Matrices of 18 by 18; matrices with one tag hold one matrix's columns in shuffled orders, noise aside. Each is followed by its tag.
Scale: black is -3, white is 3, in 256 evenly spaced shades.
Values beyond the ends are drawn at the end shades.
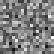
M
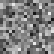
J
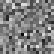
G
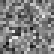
M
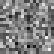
M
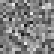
J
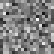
J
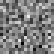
M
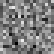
M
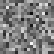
J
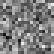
G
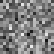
G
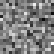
J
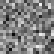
G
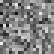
J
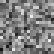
M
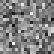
J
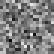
G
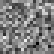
M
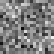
M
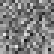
G
